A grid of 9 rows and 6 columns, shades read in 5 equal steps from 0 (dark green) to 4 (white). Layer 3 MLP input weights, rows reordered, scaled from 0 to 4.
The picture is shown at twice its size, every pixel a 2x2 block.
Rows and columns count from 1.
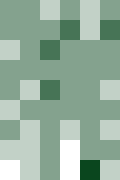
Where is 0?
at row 9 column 5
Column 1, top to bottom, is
2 2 3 2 2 3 2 3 4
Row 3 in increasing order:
1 2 2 2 2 3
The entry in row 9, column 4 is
4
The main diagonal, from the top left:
2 2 1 2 2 2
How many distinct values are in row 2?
3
